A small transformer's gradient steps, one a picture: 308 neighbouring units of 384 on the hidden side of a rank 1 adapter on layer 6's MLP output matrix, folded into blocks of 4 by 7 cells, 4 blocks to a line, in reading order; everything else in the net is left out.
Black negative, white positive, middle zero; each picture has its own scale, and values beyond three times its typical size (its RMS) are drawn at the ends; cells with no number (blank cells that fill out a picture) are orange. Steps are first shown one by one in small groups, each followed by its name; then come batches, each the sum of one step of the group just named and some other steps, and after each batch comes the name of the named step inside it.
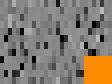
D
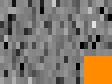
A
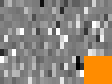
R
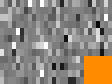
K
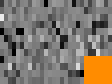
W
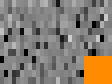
D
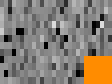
K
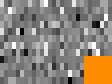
K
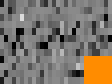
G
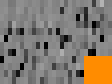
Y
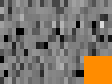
G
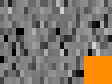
G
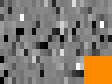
G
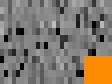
Y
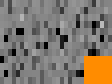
G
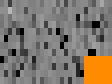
Y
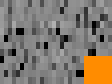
Y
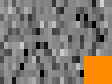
Y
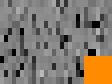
Y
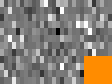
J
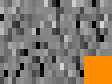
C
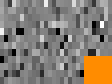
C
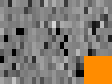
J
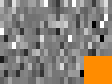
C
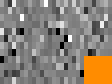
J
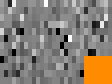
C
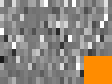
J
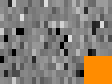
J
